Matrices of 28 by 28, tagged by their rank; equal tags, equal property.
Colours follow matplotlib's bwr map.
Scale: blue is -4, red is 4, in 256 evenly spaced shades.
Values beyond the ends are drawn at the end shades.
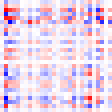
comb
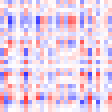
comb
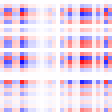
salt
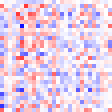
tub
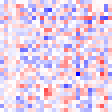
tub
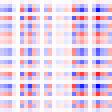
salt
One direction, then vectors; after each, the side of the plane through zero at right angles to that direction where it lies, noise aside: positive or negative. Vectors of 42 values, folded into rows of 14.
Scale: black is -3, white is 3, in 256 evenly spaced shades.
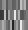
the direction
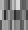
negative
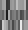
positive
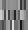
negative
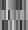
negative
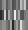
positive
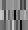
negative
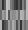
negative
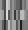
negative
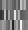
positive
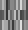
positive
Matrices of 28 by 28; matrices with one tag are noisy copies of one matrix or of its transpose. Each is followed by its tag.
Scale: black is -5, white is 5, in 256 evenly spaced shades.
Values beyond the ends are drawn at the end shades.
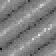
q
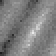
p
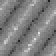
q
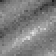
p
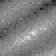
p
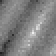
p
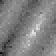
p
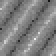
q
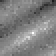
p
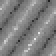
q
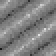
q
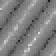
q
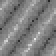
q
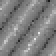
q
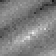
p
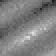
p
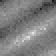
p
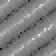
q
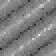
q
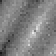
p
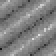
q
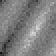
p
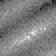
p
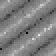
q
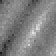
p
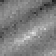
p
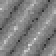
q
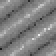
q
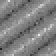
q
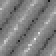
q
